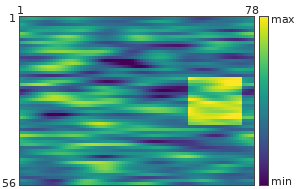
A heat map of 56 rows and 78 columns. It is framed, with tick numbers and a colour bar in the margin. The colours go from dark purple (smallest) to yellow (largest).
Overall the values sit about 50% of the way up the scale. An odd patch, higher than its surroundings, sits in the middle right. The ninth with the highest average is the middle right. There is no overall slope. The halves do not mirror each other. Streaks run across, left to right.
